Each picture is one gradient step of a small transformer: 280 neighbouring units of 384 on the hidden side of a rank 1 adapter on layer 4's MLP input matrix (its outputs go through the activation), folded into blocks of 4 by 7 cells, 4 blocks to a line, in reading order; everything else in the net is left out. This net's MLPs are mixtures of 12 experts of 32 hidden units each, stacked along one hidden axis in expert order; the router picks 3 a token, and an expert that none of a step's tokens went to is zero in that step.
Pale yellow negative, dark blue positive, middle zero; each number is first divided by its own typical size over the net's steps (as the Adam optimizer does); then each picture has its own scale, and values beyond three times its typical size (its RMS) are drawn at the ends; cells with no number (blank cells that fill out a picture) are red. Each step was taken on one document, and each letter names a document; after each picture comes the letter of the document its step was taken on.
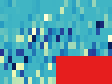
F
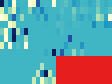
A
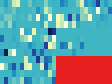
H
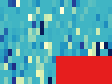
F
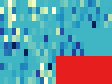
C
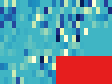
H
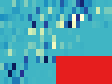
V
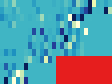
H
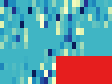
C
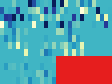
H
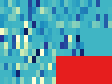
C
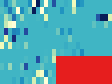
A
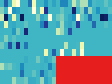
A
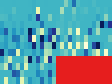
F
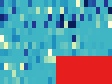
H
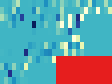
V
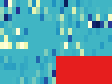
C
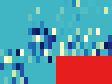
F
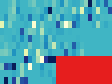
V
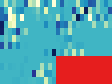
C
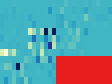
V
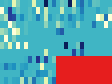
A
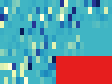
H
